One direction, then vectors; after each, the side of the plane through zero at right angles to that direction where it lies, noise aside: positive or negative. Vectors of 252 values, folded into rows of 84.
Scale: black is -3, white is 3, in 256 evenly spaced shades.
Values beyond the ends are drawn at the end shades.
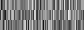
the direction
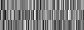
positive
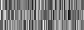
negative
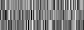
positive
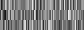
positive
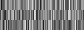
positive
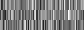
positive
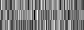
negative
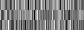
negative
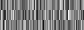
positive
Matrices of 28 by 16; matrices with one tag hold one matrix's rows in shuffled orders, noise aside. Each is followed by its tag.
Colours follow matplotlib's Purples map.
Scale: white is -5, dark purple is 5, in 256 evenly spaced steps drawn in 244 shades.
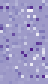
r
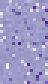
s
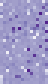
s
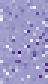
s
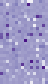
r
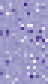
r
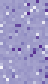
s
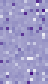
r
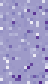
s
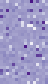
r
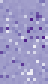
r
